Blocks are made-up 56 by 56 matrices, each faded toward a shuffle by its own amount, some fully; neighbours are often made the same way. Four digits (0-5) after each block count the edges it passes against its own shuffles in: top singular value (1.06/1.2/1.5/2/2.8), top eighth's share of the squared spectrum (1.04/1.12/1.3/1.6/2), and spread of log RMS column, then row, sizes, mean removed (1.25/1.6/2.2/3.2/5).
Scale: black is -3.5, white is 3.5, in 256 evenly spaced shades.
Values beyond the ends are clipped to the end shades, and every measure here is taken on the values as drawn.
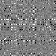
4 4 2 3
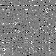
3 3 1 2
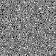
3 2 1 1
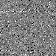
1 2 0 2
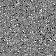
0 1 0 0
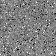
0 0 0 0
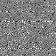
2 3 0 2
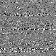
2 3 0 3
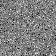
0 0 0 0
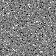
1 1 0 0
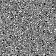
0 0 0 0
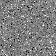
0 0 0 0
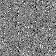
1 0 1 0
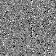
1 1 2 0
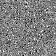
0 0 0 0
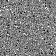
0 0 0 0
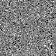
1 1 2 0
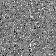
0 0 1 0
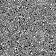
0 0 1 0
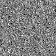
0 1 1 0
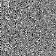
1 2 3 0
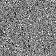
0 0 1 0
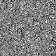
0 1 2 0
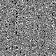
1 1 1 0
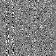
1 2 3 0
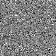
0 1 0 2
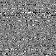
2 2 0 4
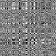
5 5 3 3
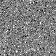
1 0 0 0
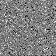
1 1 0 0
